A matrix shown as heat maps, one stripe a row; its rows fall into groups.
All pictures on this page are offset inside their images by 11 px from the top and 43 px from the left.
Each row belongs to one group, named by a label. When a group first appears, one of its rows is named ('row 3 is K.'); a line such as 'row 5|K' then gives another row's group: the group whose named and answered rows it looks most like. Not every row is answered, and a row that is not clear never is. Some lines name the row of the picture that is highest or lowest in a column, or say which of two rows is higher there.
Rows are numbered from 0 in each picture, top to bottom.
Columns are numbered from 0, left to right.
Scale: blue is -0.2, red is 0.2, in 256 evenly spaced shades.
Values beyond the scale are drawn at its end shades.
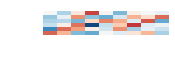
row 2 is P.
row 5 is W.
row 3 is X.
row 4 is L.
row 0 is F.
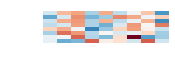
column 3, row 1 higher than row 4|Yes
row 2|L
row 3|X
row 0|L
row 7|P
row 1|X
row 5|L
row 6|X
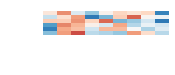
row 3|L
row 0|W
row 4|L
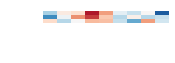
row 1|F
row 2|P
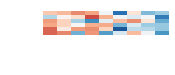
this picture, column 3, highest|1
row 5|W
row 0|F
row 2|W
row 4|F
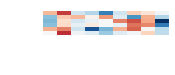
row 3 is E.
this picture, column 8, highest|0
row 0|W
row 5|W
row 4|W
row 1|L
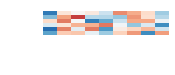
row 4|E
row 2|W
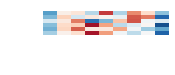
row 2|X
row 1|E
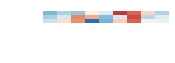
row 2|X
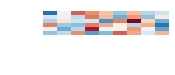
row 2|E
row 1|F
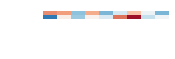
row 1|E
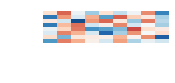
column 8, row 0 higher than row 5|No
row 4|X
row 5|X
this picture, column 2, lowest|2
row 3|L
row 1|E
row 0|W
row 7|L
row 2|P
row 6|P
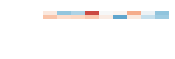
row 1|F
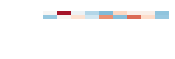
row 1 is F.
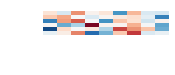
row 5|X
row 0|F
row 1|W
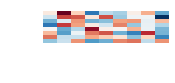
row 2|X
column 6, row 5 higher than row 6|No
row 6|P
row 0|W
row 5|P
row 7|X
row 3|L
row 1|L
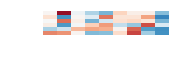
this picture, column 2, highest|4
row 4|F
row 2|W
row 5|W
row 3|P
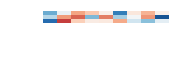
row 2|L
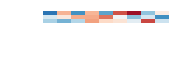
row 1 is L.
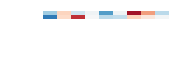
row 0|E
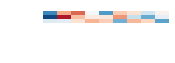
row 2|F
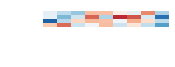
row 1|E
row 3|W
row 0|P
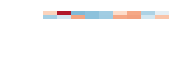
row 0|W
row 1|X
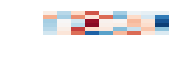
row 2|E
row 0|F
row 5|X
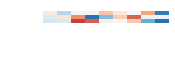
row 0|P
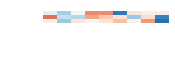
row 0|F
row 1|P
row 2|P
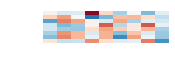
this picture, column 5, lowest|6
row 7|P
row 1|W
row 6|F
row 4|P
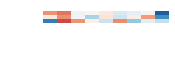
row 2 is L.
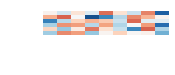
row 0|P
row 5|L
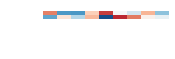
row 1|E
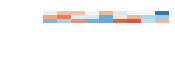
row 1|W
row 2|X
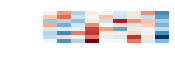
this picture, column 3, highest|7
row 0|W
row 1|W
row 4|F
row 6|E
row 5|F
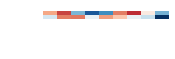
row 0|W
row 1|L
